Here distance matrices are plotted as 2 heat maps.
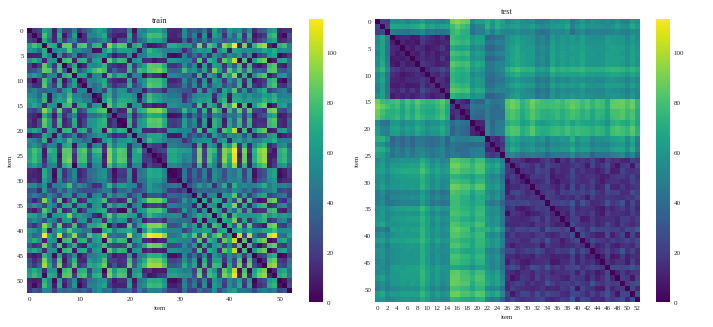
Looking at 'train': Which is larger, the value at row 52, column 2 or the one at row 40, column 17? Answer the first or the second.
the second
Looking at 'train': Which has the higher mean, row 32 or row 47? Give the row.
47
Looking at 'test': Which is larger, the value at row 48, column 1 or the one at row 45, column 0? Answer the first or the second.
the first
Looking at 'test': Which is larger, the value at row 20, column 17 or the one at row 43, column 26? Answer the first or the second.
the first
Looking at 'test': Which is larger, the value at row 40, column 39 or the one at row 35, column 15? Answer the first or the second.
the second
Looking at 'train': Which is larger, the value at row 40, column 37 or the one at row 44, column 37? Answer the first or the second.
the second
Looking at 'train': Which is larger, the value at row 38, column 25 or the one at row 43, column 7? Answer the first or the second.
the first
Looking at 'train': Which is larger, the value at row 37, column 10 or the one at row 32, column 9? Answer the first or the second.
the first
